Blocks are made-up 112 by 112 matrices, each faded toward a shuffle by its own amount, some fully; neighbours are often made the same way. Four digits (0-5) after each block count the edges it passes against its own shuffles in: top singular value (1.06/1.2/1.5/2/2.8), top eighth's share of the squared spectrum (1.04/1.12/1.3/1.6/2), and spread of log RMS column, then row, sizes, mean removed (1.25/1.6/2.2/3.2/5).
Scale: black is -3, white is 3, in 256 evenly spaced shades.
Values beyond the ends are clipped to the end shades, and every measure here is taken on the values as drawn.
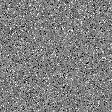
0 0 0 0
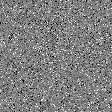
1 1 0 0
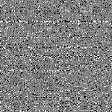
4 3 2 3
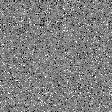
3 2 0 1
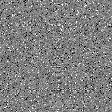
3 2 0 1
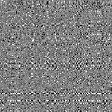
5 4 2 3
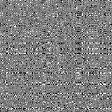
5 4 2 4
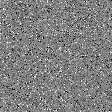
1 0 0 0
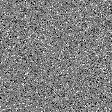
0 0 1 0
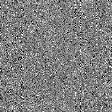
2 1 3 0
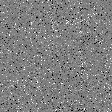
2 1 0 0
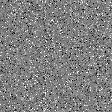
3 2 1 0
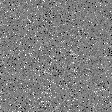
1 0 0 0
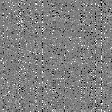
4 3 3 1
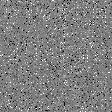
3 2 1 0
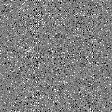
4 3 2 1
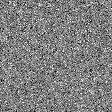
0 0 0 0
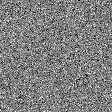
0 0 0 0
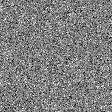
0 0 0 0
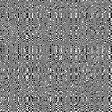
5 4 4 3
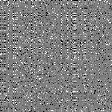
5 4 3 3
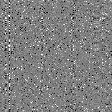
4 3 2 1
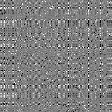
5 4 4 3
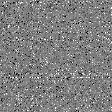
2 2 2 2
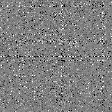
2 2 2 3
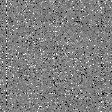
2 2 2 2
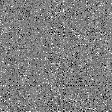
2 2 2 2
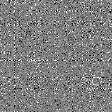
2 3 3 3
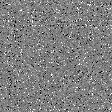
1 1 1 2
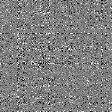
2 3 3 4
